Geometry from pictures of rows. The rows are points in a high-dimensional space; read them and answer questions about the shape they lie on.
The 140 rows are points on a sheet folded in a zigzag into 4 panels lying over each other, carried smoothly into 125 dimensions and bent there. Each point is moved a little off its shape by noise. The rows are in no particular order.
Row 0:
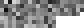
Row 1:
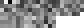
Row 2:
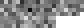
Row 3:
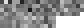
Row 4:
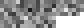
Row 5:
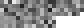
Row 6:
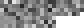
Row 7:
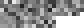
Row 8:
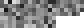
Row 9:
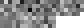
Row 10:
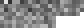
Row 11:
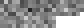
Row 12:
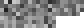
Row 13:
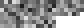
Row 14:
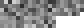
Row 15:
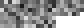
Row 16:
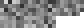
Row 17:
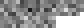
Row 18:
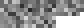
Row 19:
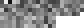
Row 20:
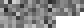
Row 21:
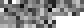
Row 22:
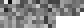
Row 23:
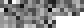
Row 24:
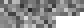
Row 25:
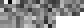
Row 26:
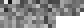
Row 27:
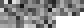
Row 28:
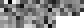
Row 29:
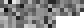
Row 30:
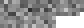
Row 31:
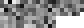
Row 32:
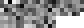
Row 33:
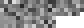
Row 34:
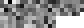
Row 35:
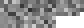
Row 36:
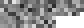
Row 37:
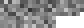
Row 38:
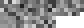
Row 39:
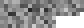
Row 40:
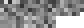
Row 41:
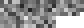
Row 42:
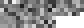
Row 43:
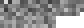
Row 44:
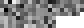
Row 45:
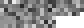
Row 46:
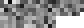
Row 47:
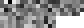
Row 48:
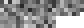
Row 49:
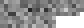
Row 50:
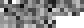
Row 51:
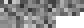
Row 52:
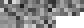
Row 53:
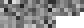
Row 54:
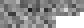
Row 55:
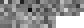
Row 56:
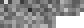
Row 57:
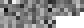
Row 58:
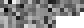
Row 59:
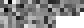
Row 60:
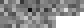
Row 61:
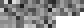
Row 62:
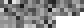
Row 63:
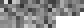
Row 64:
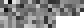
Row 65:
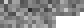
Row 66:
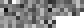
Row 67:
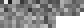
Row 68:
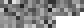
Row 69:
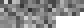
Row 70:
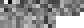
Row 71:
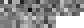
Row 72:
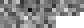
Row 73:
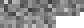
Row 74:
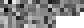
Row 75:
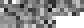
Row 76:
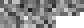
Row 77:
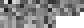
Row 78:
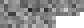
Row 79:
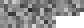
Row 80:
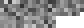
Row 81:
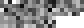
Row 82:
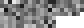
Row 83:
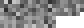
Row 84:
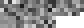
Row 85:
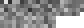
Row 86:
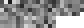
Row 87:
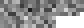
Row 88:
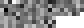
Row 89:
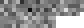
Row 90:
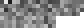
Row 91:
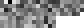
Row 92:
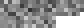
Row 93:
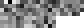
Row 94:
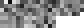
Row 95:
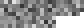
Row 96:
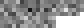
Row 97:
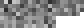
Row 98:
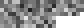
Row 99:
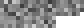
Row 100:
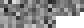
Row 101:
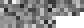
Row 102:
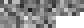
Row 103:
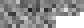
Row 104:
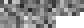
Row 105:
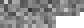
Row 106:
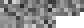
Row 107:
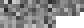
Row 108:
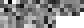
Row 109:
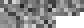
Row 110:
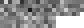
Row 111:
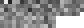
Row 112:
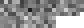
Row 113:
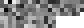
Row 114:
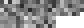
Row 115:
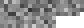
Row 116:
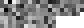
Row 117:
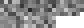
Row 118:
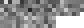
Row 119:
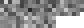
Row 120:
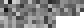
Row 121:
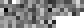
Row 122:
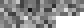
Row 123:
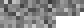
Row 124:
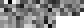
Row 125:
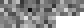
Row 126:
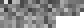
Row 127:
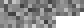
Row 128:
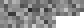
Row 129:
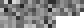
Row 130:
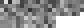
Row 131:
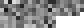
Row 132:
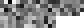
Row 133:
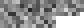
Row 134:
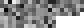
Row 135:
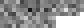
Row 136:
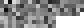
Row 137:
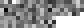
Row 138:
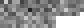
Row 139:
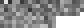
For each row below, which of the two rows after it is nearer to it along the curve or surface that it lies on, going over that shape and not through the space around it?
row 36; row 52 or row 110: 52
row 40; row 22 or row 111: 111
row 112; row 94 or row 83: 94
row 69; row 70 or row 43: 70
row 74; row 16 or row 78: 16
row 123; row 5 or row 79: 79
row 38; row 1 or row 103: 103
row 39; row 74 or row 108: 74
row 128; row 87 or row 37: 37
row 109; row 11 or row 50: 50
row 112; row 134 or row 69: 69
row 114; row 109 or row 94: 94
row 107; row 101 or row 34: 101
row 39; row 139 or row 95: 95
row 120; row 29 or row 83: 83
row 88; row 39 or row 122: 39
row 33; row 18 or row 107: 107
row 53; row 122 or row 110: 110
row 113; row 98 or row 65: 65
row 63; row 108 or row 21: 108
